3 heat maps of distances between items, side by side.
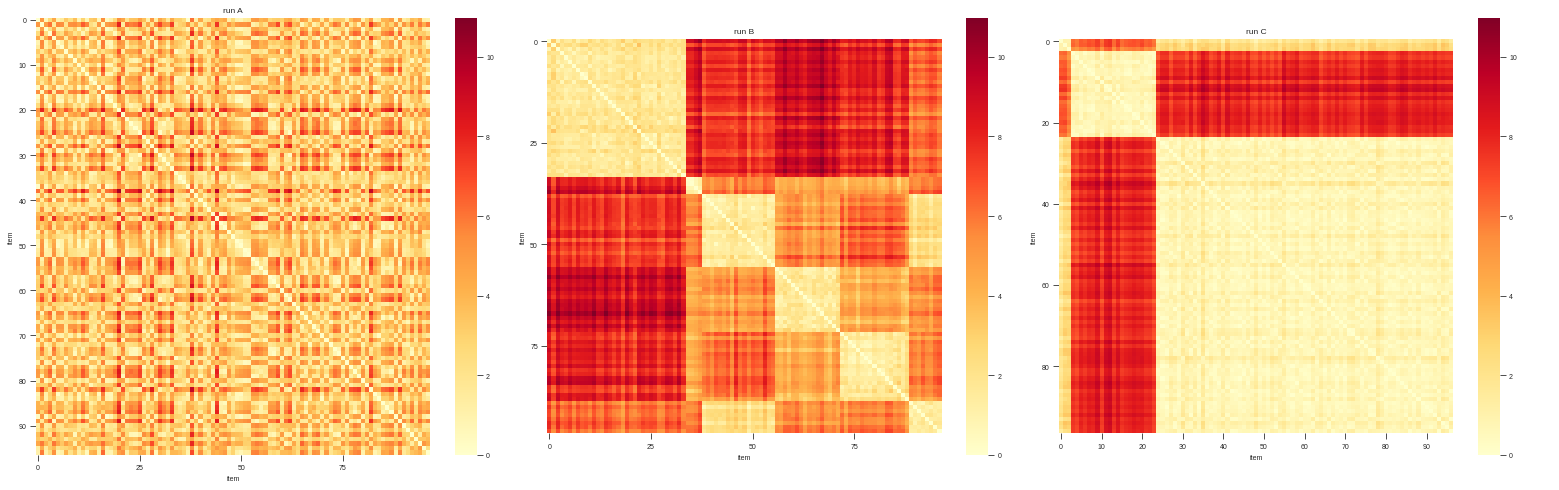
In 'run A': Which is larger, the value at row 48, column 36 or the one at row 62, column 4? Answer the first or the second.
the second
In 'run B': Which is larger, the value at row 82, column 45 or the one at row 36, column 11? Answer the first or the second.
the second
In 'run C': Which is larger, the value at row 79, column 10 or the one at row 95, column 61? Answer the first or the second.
the first
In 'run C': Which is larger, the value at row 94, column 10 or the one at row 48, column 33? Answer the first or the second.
the first
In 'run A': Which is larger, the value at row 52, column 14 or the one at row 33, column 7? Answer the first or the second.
the second
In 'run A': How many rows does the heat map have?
97
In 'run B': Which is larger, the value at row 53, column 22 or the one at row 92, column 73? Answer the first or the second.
the first
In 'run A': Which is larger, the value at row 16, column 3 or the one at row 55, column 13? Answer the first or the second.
the first
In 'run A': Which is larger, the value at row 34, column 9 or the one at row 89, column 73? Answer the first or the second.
the second
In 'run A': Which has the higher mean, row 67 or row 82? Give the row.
82
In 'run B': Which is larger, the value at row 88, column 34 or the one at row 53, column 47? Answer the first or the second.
the first
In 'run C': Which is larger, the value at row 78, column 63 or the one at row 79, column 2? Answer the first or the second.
the second
